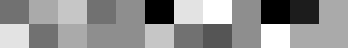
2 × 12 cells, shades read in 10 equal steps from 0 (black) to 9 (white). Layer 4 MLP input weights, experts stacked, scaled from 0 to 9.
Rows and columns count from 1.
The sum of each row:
55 68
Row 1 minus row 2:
-4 2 1 -1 0 -7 4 6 0 -9 -5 0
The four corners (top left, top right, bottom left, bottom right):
4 6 8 6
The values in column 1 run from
4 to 8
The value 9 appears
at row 1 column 8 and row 2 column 10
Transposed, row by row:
4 8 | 6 4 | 7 6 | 4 5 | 5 5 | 0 7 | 8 4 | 9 3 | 5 5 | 0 9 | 1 6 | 6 6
